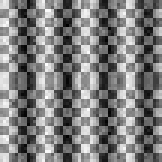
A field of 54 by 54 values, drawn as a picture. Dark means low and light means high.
Overall the values sit about 50% of the way up the scale. The top and bottom halves mirror each other. Upright stripes repeat 4 times across the table.
